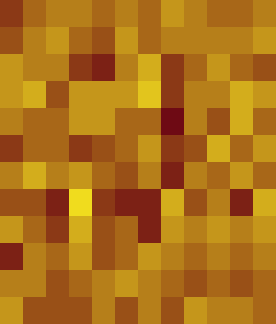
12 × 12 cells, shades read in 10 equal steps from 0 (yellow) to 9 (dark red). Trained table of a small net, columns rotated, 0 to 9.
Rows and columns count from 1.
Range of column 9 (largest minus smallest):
3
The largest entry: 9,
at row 5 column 8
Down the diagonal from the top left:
7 4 4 3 3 5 4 2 4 4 6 5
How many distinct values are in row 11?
4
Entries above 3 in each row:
11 9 9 4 9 9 9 9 7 10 11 10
